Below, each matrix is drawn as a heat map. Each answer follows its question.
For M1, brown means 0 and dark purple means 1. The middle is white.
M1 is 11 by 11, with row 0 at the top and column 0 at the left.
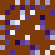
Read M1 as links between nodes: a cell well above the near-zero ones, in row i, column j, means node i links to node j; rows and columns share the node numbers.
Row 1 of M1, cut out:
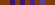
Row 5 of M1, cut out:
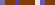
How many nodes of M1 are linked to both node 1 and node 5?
1
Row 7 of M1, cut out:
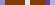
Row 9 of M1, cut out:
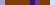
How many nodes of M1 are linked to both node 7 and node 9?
2
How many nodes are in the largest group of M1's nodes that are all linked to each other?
3
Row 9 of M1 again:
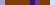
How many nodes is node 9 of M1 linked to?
4
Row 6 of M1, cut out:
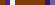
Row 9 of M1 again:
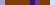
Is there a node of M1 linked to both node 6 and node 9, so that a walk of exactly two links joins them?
yes
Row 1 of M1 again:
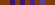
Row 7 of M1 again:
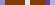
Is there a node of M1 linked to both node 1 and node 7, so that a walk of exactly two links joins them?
no
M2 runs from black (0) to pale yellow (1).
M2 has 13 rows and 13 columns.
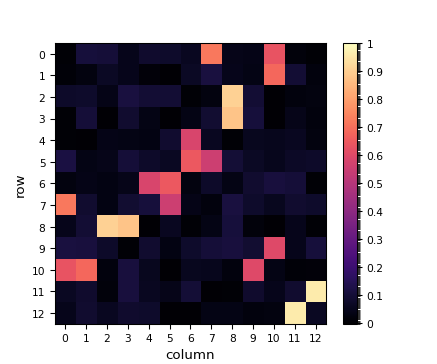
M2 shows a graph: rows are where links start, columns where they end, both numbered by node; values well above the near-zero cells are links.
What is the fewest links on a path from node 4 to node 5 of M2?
2
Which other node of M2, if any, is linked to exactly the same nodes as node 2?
node 3
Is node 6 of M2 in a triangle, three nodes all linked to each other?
no
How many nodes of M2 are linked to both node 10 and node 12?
0
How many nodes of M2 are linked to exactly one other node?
7
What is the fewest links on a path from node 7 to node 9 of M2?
3
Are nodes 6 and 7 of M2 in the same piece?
yes
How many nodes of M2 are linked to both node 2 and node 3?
1
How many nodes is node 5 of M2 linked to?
2
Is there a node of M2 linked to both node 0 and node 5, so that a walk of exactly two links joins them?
yes
